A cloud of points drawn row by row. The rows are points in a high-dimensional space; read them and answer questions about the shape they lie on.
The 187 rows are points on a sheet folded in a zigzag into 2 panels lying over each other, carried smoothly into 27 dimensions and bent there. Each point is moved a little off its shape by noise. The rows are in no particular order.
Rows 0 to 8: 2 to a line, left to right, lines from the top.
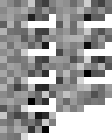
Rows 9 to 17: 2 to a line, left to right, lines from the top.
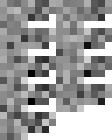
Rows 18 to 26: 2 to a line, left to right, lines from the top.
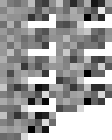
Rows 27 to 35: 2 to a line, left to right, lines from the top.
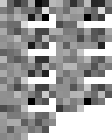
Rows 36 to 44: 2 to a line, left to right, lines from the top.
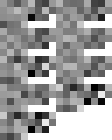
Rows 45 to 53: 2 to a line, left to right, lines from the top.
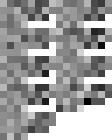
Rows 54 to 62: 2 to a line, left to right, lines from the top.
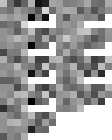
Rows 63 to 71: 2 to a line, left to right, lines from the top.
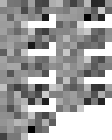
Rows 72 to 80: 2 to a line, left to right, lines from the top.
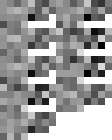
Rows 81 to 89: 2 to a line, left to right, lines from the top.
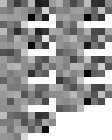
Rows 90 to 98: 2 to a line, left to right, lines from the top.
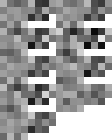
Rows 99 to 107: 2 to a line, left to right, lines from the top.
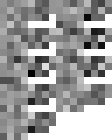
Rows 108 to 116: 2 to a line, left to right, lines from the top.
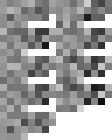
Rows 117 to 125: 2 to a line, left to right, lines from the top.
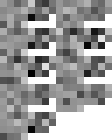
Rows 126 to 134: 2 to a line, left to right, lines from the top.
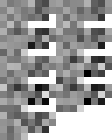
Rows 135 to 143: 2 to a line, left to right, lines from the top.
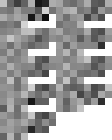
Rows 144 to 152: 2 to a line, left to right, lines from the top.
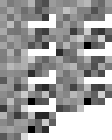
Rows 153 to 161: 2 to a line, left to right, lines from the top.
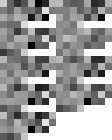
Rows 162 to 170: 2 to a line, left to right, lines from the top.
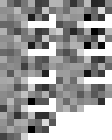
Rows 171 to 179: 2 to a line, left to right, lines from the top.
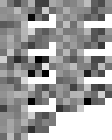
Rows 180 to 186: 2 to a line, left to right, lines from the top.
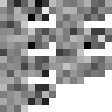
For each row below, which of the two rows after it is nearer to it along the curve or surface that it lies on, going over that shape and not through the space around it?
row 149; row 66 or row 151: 151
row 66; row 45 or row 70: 70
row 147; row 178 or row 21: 178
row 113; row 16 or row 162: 162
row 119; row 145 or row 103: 103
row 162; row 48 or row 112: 112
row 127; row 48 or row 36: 48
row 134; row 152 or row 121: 121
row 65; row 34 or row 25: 25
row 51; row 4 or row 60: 4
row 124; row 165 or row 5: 165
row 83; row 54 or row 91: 54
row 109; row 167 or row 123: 167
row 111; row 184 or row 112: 184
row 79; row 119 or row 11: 11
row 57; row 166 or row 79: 79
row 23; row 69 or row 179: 69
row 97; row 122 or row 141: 122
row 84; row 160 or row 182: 160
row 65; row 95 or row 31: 31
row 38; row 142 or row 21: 21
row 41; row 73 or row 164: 164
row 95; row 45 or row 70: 45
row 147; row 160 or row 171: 160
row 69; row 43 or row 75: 43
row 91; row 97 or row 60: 60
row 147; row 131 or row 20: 131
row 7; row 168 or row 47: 47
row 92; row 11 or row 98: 11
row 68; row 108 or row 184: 184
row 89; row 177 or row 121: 121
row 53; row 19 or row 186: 186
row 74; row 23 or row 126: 23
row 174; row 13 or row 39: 13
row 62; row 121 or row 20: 121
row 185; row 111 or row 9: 9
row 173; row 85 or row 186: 186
